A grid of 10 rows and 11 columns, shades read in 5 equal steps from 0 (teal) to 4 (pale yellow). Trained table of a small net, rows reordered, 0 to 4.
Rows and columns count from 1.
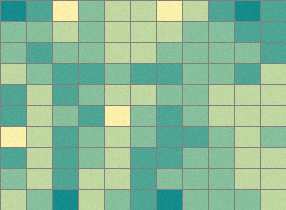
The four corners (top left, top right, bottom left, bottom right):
0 1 3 3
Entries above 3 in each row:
2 0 0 0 0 1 1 0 0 0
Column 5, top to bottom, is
3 3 3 2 3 4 3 3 3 2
